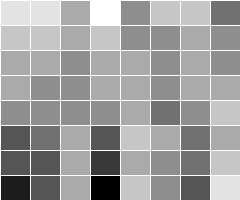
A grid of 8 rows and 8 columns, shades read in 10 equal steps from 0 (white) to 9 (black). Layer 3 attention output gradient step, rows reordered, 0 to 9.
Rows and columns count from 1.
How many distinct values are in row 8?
7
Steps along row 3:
same up down same up down up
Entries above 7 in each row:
0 0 0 0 0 0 0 2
